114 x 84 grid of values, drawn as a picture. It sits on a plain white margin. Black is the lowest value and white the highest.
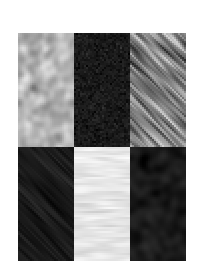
The table splits into 2 rows of 3 panels. Panel 1,1: high, blotchy. Panel 1,2: very low, fine-grained, faint in contrast. Panel 1,3: middling, slanting down to the right, strong in contrast. Panel 2,1: very low, slanting down to the right, faint in contrast. Panel 2,2: very high, streaked across, faint in contrast. Panel 2,3: very low, blotchy, faint in contrast.
